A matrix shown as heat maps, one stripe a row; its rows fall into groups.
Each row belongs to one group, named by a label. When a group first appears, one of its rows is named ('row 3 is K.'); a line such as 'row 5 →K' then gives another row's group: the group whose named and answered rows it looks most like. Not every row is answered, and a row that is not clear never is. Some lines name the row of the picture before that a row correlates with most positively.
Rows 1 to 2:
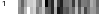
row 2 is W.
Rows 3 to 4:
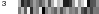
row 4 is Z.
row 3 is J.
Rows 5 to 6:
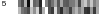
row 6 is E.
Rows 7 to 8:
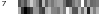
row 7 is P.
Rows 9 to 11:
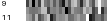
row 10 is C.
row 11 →Z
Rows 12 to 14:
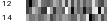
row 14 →Z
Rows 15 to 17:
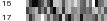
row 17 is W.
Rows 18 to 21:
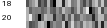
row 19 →Z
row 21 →C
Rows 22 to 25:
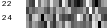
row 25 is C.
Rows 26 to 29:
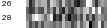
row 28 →W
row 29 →Z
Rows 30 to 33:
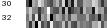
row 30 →C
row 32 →Z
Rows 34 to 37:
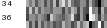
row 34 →J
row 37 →Z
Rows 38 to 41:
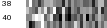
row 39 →E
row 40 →W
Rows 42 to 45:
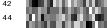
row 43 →P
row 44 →J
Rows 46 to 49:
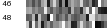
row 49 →J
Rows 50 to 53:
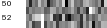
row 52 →W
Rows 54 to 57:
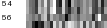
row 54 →E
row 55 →E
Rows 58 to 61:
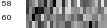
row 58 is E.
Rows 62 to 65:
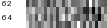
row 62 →P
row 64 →J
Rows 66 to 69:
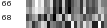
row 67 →W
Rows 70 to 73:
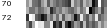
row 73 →W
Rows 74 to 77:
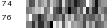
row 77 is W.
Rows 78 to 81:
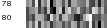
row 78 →Z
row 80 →P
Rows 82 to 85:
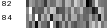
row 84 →Z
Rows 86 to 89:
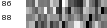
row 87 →E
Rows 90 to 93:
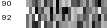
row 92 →Z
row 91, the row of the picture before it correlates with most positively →89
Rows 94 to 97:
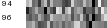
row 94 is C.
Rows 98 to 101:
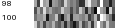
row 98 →J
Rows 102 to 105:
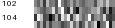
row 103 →E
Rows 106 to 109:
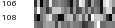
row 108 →C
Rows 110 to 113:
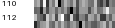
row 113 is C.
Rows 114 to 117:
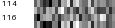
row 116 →C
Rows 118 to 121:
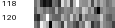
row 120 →C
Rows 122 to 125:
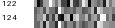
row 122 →W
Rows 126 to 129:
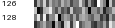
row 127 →W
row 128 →Z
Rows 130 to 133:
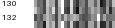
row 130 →E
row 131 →E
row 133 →E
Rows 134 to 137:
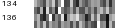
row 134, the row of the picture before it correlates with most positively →131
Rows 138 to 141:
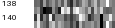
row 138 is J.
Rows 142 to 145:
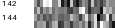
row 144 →Z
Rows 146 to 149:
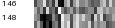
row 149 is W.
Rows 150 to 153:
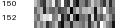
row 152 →W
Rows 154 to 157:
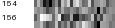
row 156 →W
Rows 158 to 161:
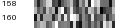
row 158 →C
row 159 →E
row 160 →P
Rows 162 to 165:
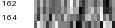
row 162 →J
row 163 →J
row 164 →J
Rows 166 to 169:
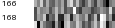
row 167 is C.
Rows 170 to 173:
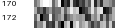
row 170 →W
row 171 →J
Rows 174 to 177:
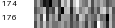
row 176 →Z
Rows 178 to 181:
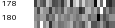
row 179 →J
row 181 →J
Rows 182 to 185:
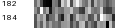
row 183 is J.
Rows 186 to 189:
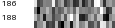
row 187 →C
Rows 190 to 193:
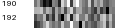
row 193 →C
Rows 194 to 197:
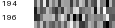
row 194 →Z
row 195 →P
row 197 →J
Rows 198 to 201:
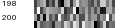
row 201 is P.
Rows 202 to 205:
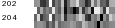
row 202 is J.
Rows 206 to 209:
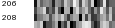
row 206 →P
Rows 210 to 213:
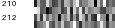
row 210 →P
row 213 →C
